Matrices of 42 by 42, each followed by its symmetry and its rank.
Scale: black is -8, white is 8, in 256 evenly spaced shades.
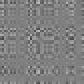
antisymmetric, rank two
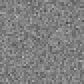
neither, full rank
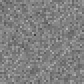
symmetric, full rank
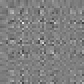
symmetric, rank three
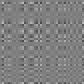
symmetric, rank one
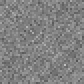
symmetric, full rank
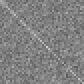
symmetric, full rank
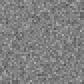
symmetric, full rank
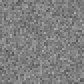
neither, full rank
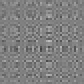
antisymmetric, rank two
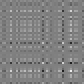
symmetric, rank one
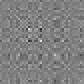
symmetric, rank three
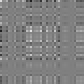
symmetric, rank one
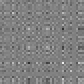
symmetric, rank three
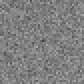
neither, full rank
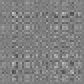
symmetric, rank three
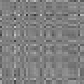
antisymmetric, rank two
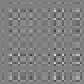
symmetric, rank one
